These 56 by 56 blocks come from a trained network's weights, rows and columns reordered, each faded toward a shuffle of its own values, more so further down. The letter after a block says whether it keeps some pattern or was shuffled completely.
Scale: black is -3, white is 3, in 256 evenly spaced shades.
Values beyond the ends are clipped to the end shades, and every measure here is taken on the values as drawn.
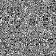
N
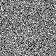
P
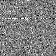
N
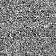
N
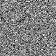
N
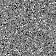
P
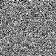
N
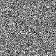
N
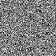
N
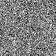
P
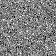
P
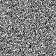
P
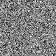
P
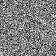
N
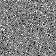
P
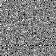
N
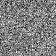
N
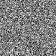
N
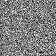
P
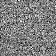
N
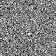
N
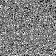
N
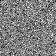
N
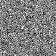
N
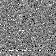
N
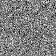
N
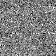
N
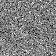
P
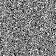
N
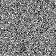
N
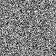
P
